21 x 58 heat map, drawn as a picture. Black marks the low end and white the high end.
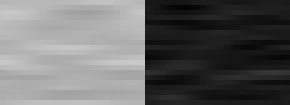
The table splits into one row of 2 panels. Panel 1,1: high, streaked across, faint in contrast. Panel 1,2: very low, streaked across, faint in contrast.
